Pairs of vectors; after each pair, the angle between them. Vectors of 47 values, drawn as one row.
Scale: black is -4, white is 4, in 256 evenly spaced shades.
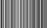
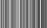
nearly parallel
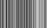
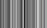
partly aligned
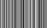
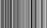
partly opposed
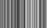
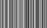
partly opposed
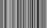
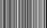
partly opposed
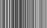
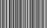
partly aligned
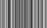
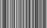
partly opposed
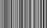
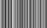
partly aligned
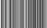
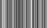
orthogonal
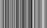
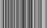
nearly parallel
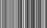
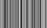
partly aligned
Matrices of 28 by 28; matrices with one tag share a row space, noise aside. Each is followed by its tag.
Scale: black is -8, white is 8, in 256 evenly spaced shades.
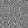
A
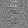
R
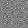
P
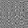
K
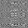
R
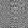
R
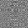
R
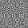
K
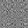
P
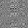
R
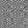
P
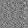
P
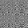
K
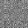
A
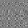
K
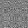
A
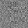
R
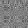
A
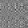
K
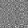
K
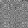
A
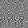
K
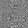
R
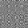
K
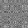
A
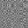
P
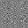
P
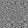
P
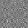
P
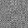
R
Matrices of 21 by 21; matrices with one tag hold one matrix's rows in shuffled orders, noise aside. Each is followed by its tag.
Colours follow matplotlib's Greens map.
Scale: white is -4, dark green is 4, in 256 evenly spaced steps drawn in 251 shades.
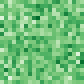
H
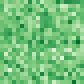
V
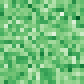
V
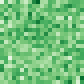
H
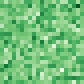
V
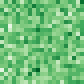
H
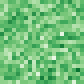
V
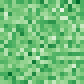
V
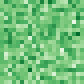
V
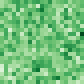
H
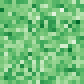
V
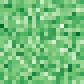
V
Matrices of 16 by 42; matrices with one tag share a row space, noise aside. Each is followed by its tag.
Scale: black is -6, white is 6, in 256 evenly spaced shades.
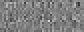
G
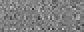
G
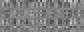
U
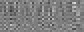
G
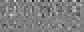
G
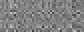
G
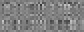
U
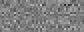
U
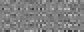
U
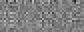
G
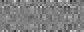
U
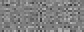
U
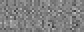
G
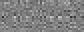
U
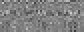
U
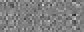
G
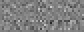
U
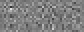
G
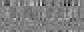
U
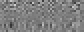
G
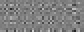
G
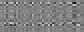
G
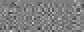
G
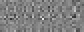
G
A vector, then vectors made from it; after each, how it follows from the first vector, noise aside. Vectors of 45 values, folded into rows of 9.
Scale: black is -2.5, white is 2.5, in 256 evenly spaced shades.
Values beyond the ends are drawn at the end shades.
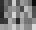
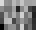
reversed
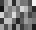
sign-scrambled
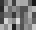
sign-scrambled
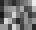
sign-scrambled
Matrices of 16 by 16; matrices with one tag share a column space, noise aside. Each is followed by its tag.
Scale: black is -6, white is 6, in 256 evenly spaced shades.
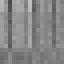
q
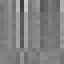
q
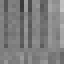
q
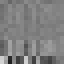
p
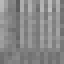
q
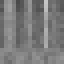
q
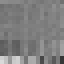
p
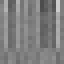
q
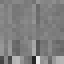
p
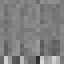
p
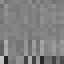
p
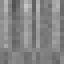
q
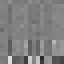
p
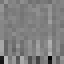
p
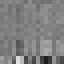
p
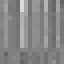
q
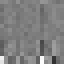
p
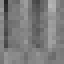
q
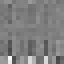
p
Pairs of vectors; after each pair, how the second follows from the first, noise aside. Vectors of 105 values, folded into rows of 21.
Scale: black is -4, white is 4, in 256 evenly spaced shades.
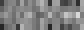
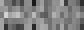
reversed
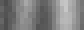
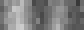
reversed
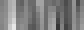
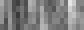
reversed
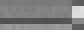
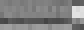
copied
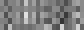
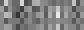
reversed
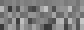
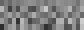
copied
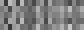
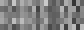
reversed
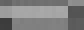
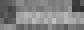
reversed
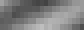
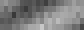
copied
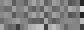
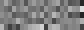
copied
